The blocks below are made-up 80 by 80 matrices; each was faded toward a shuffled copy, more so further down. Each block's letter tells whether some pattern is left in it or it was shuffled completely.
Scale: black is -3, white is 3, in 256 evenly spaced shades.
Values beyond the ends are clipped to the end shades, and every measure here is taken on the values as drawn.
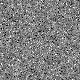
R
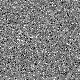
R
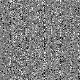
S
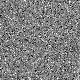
R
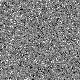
R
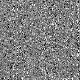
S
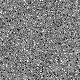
R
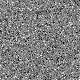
R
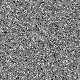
R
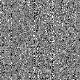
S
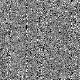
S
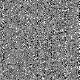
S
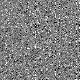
S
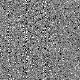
S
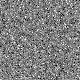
R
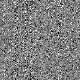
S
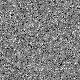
R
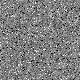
R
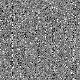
S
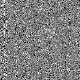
S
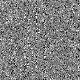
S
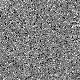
R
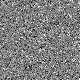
R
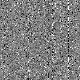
S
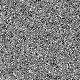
R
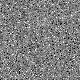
R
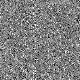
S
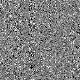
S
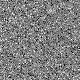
R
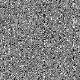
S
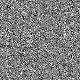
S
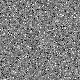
R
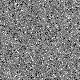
R
